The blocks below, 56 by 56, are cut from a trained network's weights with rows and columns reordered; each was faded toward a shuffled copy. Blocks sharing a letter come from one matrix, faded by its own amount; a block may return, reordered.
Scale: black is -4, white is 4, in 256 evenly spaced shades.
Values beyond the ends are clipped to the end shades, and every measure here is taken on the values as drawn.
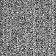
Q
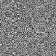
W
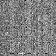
Q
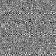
W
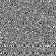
W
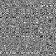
W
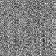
Q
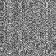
Q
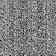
Q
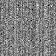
Q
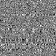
W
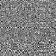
W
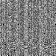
Q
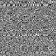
W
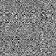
W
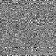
W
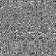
W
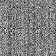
Q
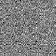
W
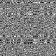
W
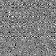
W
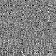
W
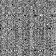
Q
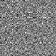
W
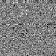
W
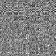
W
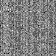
Q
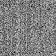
Q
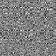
W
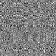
W
